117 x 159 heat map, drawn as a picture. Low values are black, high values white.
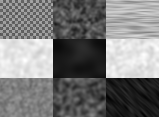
The table splits into 3 rows of 3 panels. Panel 1,1: middling, checkered, strong in contrast. Panel 1,2: low, blotchy. Panel 1,3: high, streaked across. Panel 2,1: very high, blotchy, faint in contrast. Panel 2,2: very low, smooth, faint in contrast. Panel 2,3: very high, blotchy, faint in contrast. Panel 3,1: middling, blotchy, faint in contrast. Panel 3,2: low, blotchy. Panel 3,3: very low, slanting down to the right, faint in contrast.
